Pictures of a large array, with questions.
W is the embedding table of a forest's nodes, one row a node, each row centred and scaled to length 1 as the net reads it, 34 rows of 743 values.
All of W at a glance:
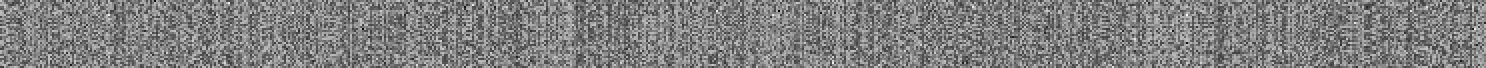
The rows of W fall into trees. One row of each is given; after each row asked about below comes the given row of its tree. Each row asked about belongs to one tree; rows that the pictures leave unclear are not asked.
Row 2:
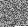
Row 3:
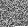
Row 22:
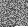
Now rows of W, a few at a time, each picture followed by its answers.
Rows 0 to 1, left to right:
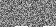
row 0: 22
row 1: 2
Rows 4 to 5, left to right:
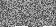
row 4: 3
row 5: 22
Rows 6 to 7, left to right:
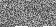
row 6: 22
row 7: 2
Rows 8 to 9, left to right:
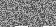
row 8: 3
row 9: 2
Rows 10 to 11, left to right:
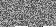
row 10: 3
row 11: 2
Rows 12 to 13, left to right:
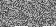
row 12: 3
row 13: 2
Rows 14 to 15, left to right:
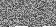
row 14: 3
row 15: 22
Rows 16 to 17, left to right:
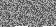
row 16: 3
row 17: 2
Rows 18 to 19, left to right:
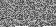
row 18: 3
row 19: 3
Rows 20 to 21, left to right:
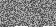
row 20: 22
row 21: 2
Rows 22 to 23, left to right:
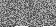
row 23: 3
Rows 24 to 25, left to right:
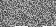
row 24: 3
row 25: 2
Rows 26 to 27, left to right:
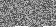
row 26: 2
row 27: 3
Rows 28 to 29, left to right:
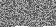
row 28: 22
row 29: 3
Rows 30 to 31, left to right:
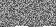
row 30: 22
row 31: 22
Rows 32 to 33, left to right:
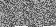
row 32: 2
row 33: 3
